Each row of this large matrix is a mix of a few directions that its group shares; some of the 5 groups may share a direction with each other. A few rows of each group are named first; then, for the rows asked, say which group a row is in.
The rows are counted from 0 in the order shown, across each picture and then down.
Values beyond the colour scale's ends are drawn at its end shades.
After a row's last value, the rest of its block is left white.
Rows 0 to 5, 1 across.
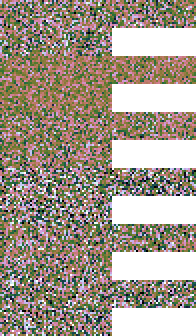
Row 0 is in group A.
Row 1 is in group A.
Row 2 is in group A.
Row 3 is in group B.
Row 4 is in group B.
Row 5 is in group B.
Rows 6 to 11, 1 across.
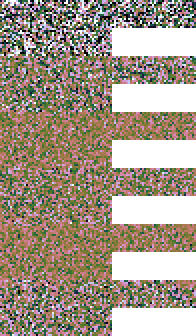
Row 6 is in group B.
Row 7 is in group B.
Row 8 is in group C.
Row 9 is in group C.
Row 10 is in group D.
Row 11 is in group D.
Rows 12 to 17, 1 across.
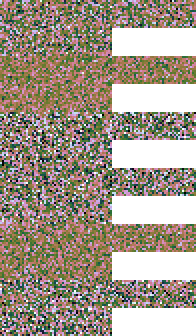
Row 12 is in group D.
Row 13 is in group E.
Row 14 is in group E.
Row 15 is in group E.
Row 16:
E
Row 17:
B
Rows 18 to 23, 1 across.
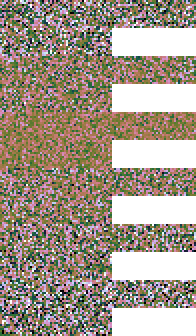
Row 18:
A
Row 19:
B
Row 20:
A
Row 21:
C
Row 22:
D
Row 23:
E
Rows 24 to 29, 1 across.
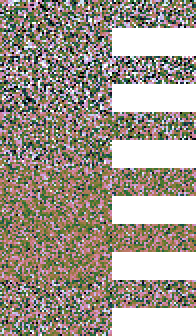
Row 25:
E
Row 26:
D
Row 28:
E
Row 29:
E
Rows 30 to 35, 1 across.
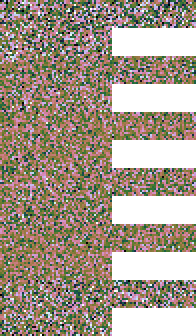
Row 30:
A
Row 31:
B
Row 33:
B
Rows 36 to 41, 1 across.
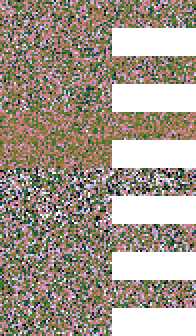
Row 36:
C
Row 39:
E
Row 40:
D
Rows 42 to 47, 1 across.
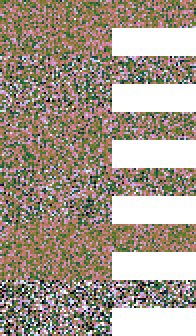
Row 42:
D
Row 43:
D
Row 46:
A
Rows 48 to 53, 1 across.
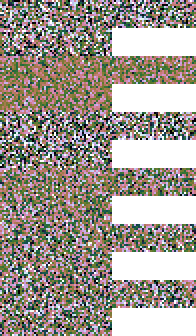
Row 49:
E
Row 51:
D
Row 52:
C
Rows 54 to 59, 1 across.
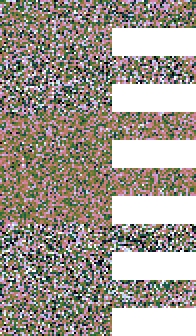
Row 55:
D
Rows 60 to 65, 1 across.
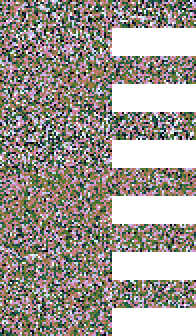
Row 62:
D
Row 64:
D
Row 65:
E
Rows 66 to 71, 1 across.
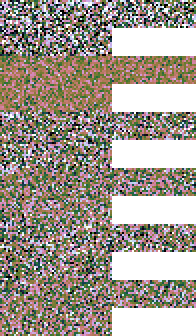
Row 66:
E
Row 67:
E
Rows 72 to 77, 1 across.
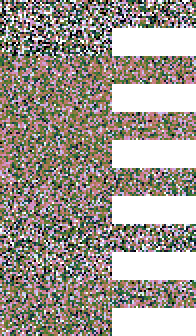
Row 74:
B
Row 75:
C
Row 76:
B
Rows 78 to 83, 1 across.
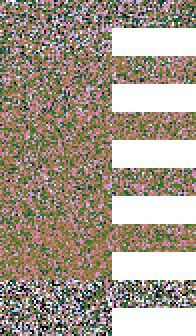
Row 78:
B
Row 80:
E
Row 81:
E
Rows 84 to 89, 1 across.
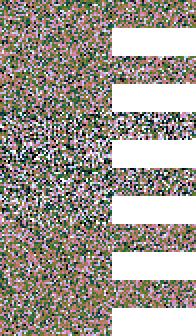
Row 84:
E
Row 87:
E
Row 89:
C
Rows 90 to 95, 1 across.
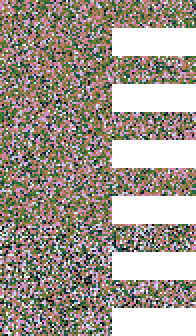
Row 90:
C
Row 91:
E
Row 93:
A
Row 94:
A
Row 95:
A
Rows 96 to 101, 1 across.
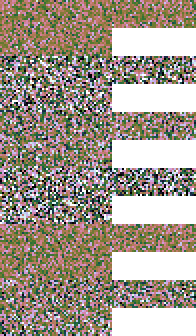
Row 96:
C
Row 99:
D
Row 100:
E
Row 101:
B
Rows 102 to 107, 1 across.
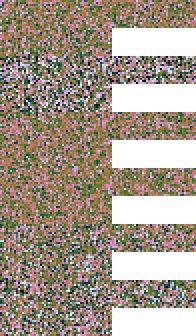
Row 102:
A
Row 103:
E
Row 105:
E
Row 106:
A
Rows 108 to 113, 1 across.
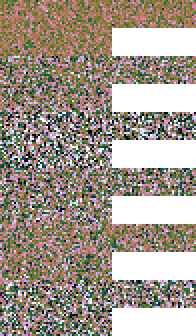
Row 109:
C
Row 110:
B
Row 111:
B
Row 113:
B
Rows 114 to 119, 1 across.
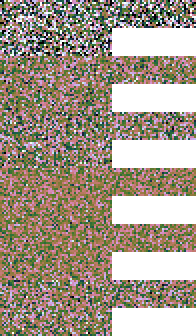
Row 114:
B
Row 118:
C
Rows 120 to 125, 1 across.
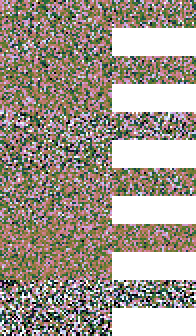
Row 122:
A
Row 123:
D
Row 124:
E
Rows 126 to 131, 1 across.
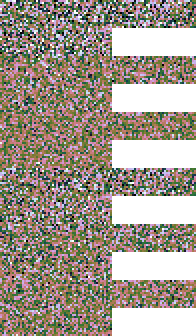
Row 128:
B
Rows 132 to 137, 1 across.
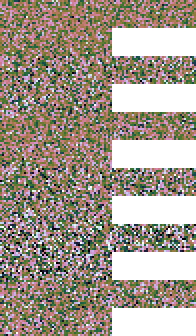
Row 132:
C
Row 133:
C
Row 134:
B
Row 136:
E
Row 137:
A
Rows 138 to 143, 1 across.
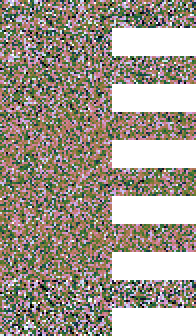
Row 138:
B
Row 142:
C
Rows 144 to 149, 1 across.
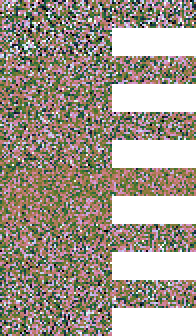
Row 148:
D
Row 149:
A
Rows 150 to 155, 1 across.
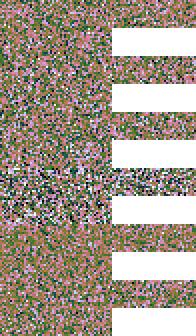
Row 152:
A
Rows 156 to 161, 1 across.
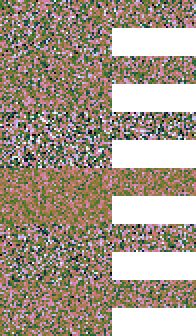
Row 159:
E
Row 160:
B
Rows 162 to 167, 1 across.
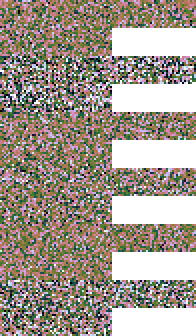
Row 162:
D
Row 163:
D
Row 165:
A
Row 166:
D
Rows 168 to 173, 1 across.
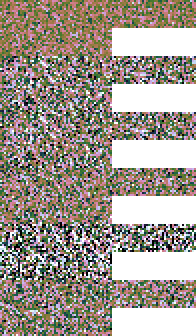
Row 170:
B
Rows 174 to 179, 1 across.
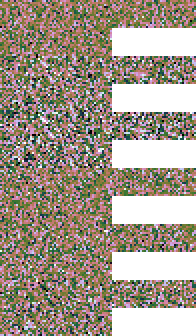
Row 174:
D
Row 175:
E
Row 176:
C
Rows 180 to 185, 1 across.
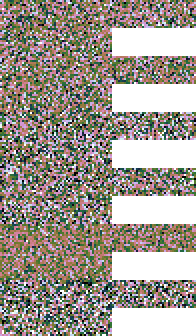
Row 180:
B
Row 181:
A
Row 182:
D
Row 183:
B
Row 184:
C
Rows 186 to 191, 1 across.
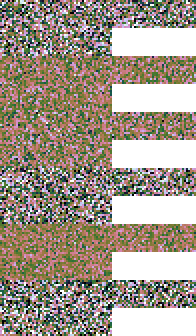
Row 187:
D
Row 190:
D
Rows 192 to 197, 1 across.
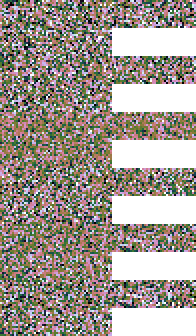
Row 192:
B
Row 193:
C
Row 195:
C
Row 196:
B
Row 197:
B
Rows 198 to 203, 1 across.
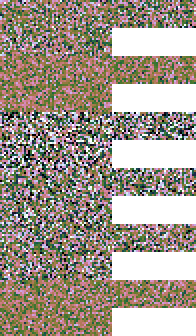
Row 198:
D
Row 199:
D
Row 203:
A
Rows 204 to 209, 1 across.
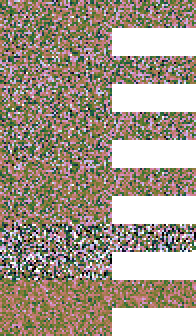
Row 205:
C
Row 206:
C
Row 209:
E
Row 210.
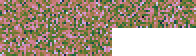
